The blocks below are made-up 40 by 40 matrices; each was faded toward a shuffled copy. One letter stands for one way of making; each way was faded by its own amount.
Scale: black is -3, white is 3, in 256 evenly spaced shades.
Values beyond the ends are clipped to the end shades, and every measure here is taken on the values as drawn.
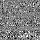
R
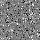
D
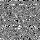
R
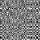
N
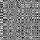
N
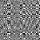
N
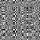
N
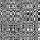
N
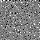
D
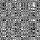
N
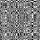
N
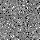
D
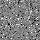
D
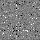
D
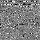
R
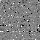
D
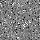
D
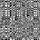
N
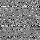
R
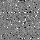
D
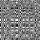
N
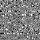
R
